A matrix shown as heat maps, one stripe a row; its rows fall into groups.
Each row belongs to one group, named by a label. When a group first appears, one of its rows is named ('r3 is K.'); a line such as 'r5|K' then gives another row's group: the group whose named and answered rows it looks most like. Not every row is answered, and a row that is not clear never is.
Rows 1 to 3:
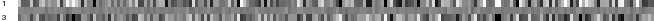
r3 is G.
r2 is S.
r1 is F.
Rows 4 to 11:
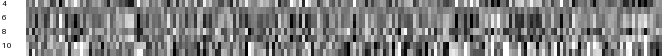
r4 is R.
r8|G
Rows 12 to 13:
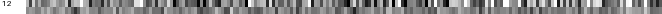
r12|F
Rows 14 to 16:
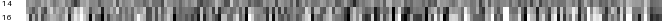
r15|F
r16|F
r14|S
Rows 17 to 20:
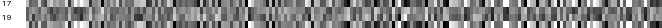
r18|G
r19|G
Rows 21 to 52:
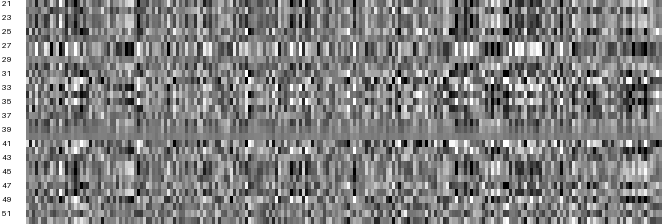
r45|S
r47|G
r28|R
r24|S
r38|S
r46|S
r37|G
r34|G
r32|F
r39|S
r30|S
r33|R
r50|F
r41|F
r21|S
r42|R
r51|G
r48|S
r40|S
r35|R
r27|R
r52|F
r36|G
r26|S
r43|G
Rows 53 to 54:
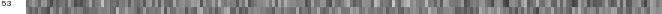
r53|G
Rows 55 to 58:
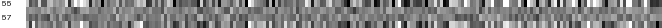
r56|S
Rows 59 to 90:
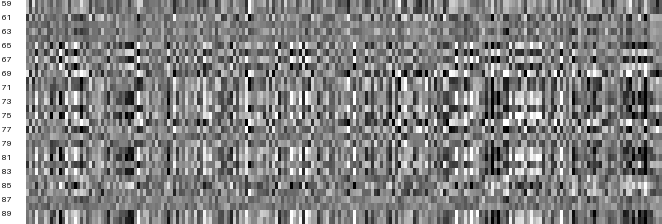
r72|R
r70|G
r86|F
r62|S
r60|F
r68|S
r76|F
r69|F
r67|R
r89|R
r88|S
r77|G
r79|G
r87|G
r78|F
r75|R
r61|G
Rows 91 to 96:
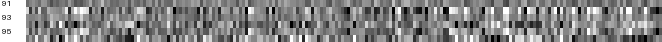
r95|F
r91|G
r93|F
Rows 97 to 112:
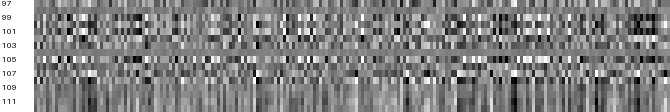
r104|S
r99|R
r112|G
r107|F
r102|S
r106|S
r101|R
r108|G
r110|G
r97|F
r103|G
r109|G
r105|R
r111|G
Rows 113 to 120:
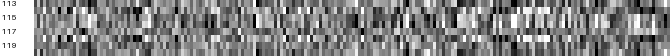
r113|G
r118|R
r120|G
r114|R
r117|S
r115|F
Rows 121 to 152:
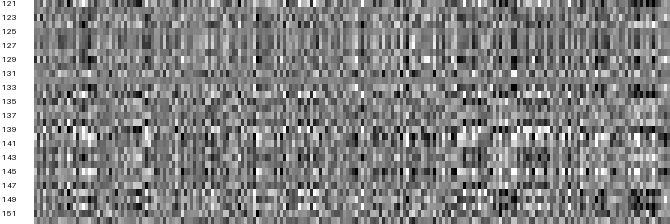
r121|R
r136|S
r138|S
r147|S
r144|S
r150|R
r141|F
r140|F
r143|S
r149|G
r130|G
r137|F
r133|G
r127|G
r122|G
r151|G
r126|G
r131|F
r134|R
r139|R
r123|G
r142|S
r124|S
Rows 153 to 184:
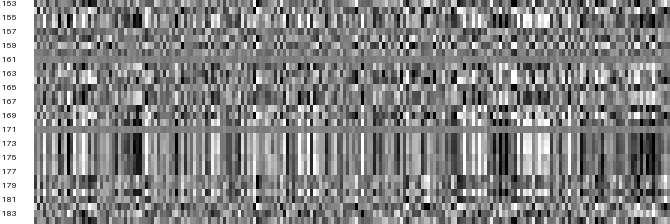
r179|G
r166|S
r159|F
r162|S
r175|R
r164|F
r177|R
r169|F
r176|R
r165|G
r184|G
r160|G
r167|S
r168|R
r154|F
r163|F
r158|G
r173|R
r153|G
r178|G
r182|F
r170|R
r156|R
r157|S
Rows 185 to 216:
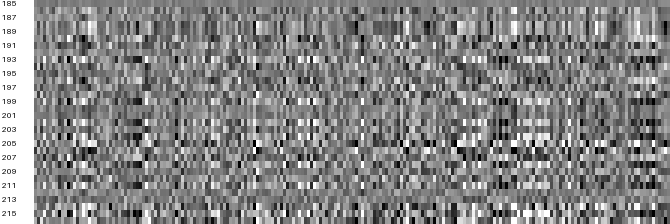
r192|S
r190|S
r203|G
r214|F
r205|F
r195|S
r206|G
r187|S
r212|S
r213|S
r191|G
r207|S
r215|R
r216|F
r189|F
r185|S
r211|R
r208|R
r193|R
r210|G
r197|G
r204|R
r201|G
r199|R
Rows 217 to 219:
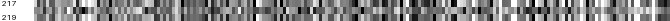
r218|S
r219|F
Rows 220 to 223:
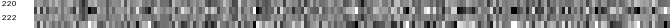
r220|S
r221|G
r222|S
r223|F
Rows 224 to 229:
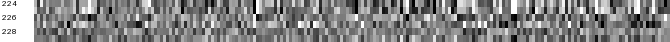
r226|G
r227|R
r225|F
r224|F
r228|S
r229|G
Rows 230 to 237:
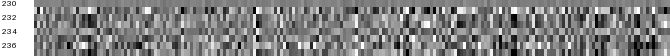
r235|G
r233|G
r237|G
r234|F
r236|R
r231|F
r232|G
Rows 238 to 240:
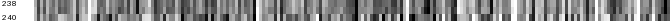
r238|F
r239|F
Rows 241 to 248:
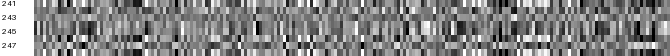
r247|S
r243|F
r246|R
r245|G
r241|R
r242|G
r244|G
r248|R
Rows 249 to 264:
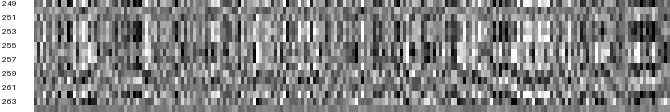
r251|F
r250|S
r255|F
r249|R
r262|R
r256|F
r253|R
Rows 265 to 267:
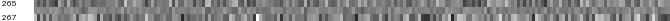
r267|F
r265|S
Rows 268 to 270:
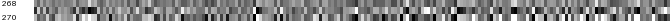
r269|G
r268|F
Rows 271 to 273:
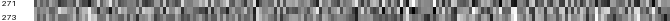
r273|F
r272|F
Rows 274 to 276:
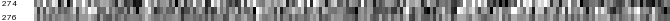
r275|F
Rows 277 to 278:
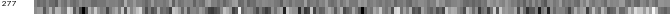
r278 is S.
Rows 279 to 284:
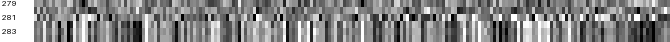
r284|R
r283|R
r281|F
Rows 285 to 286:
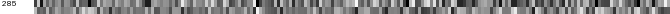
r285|G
